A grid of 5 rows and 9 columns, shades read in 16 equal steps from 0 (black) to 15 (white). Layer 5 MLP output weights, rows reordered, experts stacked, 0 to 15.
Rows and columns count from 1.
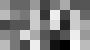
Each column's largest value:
11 8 13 14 7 14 10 15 11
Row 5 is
11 7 4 14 6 1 0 15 11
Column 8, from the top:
5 12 12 14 15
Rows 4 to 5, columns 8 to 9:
14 9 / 15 11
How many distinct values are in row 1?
6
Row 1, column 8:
5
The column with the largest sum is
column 8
